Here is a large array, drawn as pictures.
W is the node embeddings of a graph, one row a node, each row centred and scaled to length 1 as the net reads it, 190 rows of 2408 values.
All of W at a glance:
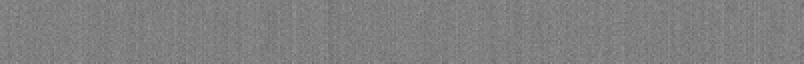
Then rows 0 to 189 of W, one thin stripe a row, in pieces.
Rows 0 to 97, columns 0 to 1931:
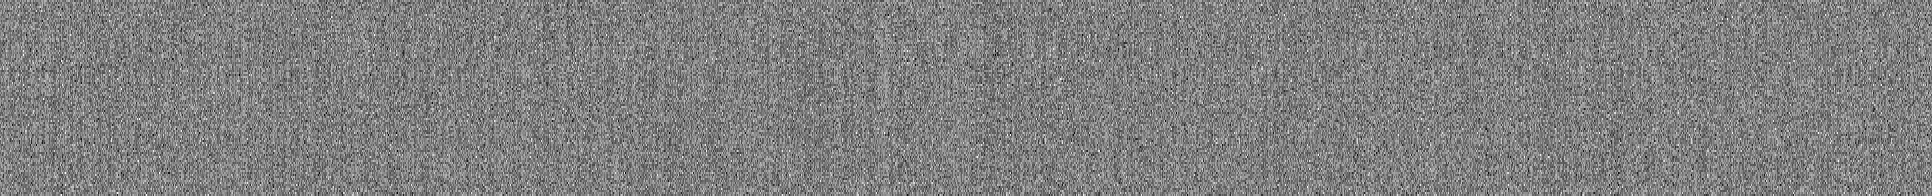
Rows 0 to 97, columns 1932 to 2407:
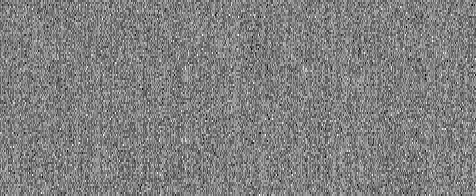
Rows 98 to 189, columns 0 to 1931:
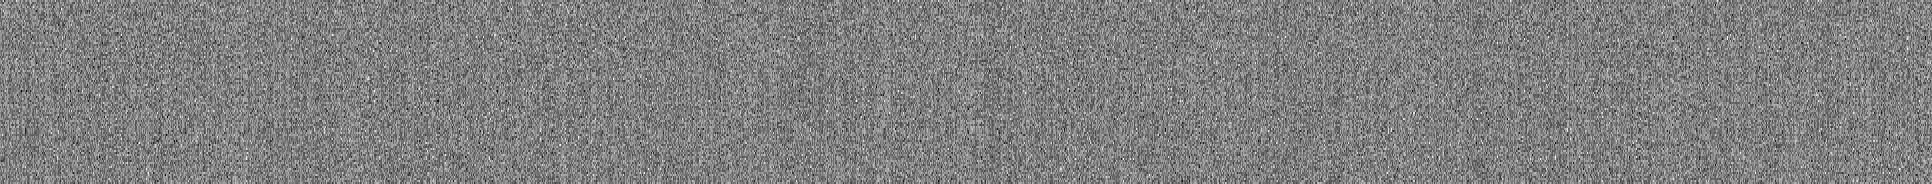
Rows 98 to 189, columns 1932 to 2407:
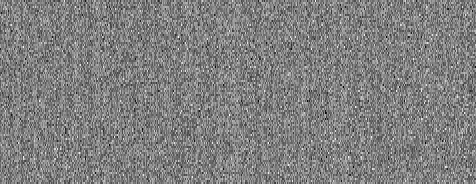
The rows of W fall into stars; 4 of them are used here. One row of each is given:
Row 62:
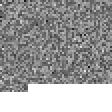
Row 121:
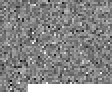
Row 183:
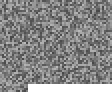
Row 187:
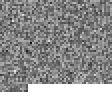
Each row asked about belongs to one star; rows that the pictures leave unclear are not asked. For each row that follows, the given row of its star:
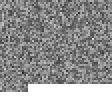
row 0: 183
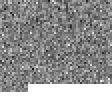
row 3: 183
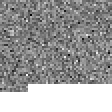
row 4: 62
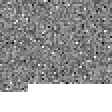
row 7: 121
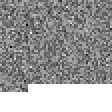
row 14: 183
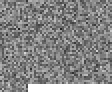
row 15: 187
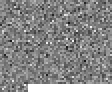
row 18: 187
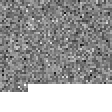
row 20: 187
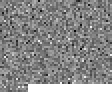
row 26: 187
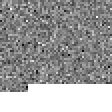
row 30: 62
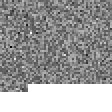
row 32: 183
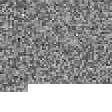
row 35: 121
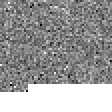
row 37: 121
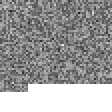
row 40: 62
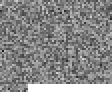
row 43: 62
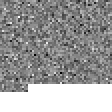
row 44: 187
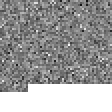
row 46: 183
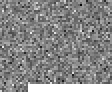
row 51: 183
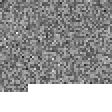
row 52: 121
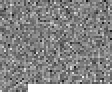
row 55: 183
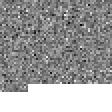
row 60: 187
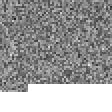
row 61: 183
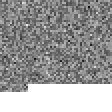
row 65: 62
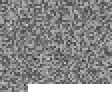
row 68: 62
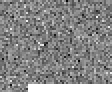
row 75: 62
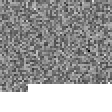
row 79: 183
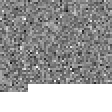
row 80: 183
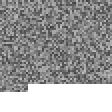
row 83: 62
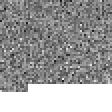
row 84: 183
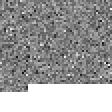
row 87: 62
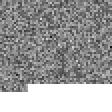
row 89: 62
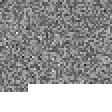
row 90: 121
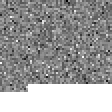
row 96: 62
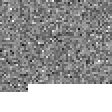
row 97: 62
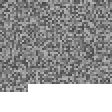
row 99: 121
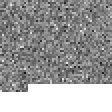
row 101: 183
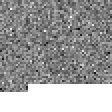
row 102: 62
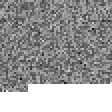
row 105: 121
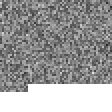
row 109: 183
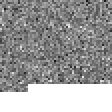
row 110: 183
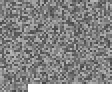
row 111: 187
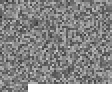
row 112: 62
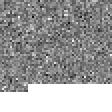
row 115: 187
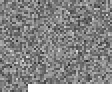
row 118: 187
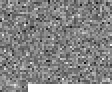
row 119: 183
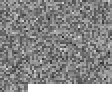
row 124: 62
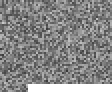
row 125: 183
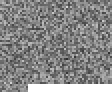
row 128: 62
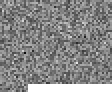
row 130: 183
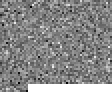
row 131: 121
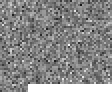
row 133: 183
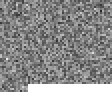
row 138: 187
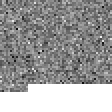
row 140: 62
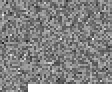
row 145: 183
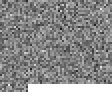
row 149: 121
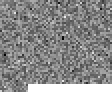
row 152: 187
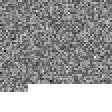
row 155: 121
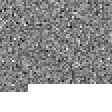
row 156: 183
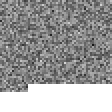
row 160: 62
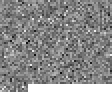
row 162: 187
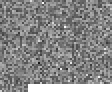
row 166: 187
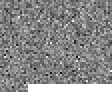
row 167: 187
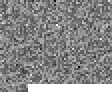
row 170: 183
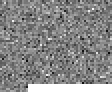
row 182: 62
